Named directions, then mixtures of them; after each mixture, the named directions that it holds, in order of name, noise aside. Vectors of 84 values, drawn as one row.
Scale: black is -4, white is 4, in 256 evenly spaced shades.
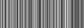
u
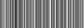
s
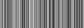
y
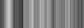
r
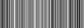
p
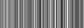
s, u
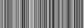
y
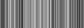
p, r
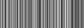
u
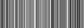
p, s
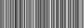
s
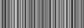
s, u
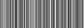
s, y
